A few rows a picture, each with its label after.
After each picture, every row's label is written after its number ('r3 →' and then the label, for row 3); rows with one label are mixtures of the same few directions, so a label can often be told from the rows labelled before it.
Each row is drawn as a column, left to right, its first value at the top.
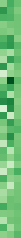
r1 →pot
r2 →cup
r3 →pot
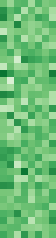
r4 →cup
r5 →cup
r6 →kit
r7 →pot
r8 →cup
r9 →pot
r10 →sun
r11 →pot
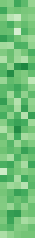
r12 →pot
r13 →pot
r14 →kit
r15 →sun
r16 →cup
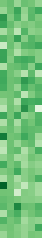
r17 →sun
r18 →kit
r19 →sun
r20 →cup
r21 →cup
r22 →pot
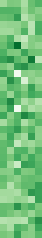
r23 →cup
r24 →cup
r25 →pot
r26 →cup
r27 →kit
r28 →cup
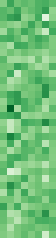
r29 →sun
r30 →pot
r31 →pot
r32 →sun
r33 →kit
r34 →cup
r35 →kit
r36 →cup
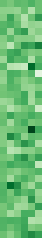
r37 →cup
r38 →sun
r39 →sun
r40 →sun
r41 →kit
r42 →pot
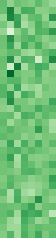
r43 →kit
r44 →cup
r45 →sun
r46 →sun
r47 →sun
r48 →kit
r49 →cup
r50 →kit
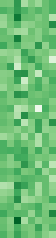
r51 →sun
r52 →sun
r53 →cup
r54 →cup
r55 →kit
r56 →pot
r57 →pot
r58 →kit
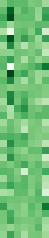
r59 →sun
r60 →cup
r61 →pot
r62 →pot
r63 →sun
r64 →cup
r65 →sun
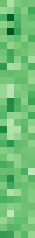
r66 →kit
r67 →kit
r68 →kit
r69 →pot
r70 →pot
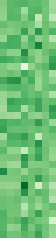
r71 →pot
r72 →cup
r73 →cup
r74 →sun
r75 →cup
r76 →sun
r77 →sun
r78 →cup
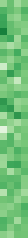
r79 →kit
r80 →pot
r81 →cup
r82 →sun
